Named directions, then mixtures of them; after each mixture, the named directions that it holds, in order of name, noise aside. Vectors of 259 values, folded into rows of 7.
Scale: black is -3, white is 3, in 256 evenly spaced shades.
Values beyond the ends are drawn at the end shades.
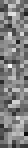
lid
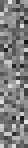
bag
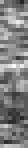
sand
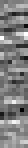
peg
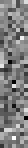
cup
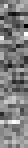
lid, peg, sand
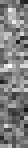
cup, lid, sand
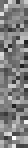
bag, cup, peg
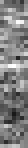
sand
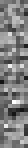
lid, peg, sand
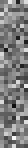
bag, cup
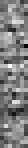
lid, peg, sand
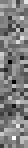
cup, peg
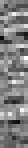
peg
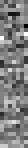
cup, lid, peg
